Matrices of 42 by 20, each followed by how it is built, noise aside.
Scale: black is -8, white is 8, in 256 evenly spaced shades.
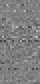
uneven rows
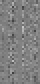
uneven columns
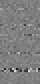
uneven rows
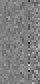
uneven columns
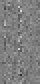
uneven columns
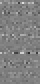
uneven rows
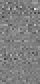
uneven rows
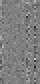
uneven columns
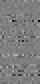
uneven rows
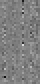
uneven columns
